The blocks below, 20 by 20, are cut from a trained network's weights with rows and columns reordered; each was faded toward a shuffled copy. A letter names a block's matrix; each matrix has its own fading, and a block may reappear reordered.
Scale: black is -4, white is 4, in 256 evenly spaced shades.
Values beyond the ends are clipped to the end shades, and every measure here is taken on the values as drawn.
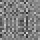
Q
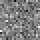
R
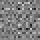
Q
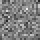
R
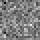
R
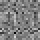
Q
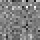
Q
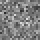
R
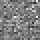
R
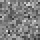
R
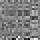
Q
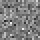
R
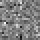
R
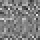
Q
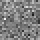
R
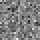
R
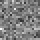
R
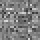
Q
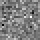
R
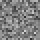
R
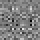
Q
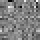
Q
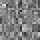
Q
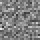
R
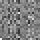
Q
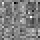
Q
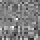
Q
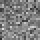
R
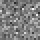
R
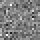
R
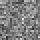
R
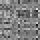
Q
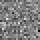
R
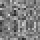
Q
